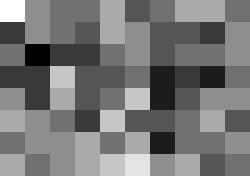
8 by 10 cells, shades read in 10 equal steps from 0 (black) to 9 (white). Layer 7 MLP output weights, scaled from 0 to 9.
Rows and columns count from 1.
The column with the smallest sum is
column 7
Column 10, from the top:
4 5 5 4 5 3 5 4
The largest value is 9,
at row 1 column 1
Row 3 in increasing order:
0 2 2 3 4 4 4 4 5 5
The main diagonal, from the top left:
9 5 2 3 4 3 1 6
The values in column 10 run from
3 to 5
